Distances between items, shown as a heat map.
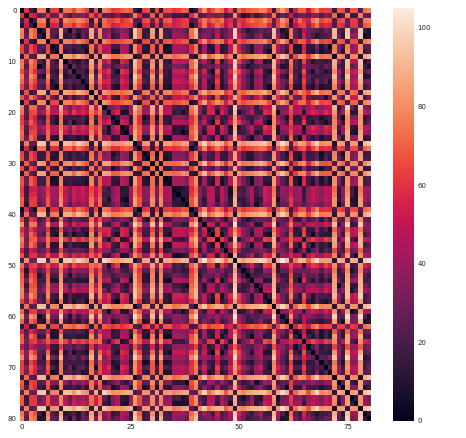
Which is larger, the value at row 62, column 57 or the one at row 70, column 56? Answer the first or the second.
the first
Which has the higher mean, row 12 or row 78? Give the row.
78
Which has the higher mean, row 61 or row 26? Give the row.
26
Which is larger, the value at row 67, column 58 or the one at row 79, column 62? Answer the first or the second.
the first
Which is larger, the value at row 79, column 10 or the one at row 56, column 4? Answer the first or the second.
the second
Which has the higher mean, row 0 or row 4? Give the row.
0
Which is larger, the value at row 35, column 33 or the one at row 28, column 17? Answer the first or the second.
the first
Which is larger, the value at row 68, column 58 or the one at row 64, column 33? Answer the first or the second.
the first
